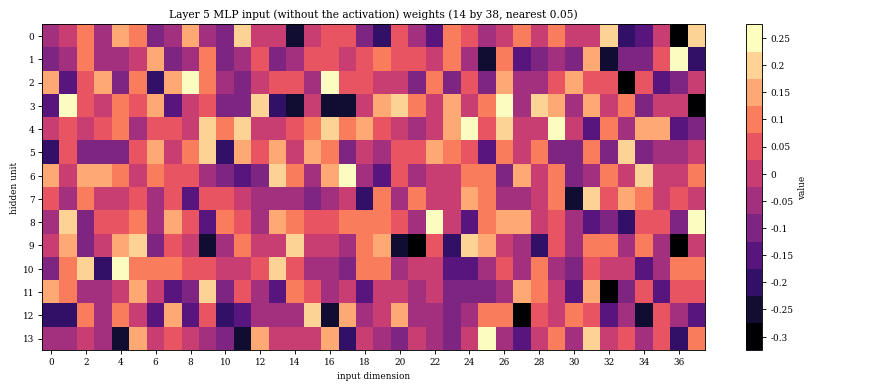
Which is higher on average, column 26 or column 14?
column 26
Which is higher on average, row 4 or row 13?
row 4
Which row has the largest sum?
4
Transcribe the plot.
Title: Layer 5 MLP input (without the activation) weights (14 by 38, nearest 0.05)
x-axis: input dimension, ticks 0 2 4 6 8 10 12 14 16 18 20 22 24 26 28 30 32 34 36
y-axis: hidden unit, ticks 0 1 2 3 4 5 6 7 8 9 10 11 12 13 (0 at the top)
Colour bar: value, ticks -0.3 -0.25 -0.2 -0.15 -0.1 -0.05 0 0.05 0.1 0.15 0.2 0.25
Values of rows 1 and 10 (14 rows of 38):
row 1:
-0.1 -0.05 0.1 -0.05 -0.05 0 0.15 -0.1 -0.05 0.1 -0.1 -0.05 0.05 -0.1 -0.05 0.05 0.05 0 0.05 0.1 0.05 0.05 0 0.1 -0.05 -0.25 0.1 -0.15 -0.1 -0.05 -0.1 0.15 -0.25 -0.1 -0.1 0.05 0.25 -0.2
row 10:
-0.1 0.1 0.2 -0.2 0.25 0.1 0.1 0.1 0.05 0.05 0 0 0.05 0.2 0.05 -0.05 -0.05 -0.1 0.1 0.1 -0.05 0 0 -0.15 -0.15 -0.05 0.05 -0.05 0.1 -0.05 -0.1 0.05 0 0 -0.15 -0.05 0.1 0.1
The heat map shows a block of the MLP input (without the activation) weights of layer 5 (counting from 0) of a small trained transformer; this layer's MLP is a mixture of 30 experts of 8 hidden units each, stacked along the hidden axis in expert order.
